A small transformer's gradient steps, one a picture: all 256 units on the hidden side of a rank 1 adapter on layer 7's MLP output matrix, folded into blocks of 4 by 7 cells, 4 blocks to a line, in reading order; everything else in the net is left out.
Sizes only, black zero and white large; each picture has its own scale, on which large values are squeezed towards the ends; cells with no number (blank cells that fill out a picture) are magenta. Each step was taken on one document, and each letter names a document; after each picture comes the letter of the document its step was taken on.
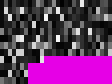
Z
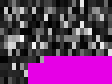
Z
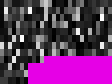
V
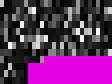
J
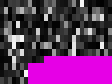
Z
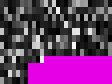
V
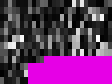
Z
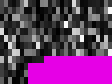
J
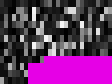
J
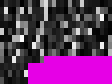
V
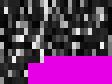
V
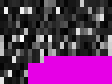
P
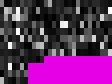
J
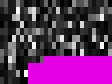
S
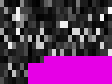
J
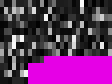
Z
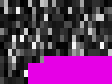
V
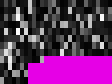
S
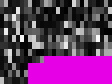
S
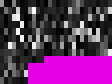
J
